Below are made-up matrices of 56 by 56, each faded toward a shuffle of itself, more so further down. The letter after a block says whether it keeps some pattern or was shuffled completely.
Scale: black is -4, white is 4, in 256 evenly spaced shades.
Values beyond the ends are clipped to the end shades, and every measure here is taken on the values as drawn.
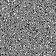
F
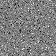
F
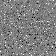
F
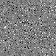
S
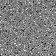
F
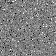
F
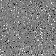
S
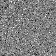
F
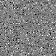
S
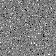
F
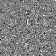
S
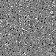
S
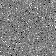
F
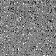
S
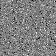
F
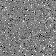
F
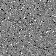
F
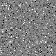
S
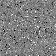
F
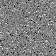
F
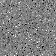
S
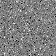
F
